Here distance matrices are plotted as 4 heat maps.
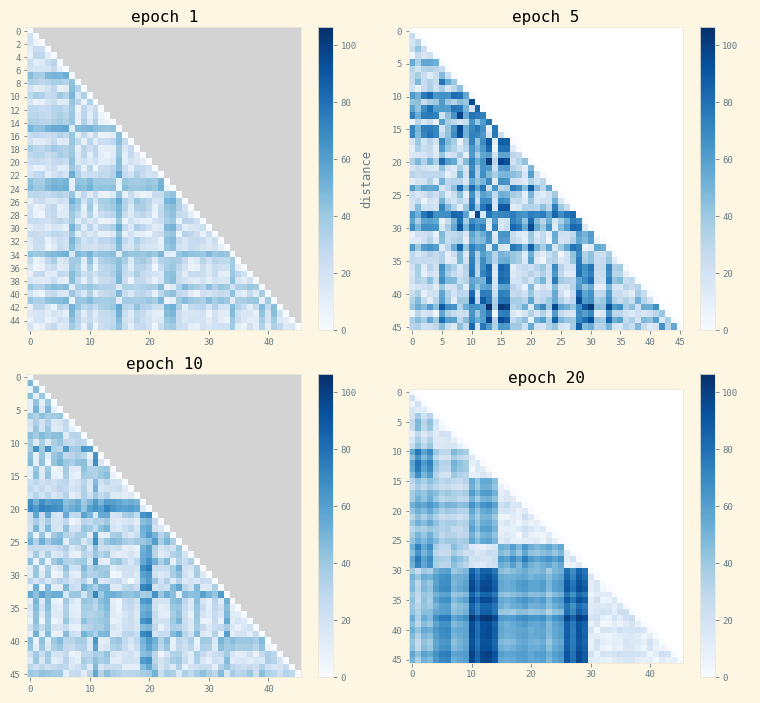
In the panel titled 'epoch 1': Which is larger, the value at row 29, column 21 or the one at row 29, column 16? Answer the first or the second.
the first
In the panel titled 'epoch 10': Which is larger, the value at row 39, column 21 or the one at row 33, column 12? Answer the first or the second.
the second
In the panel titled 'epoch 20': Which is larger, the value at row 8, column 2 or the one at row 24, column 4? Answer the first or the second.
the second
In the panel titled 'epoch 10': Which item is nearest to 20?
19
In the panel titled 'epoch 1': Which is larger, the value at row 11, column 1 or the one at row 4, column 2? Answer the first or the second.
the second
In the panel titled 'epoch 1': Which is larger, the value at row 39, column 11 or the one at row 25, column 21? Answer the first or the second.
the first
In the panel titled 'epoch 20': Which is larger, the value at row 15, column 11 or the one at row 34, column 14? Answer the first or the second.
the second
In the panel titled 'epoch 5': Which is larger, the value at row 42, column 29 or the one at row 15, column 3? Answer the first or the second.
the first
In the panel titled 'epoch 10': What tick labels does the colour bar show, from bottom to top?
0, 20, 40, 60, 80, 100
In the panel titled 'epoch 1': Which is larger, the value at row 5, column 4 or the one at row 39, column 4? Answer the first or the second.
the second
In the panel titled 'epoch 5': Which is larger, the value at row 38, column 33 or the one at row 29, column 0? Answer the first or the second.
the first
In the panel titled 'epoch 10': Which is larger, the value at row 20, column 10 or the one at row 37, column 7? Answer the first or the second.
the first
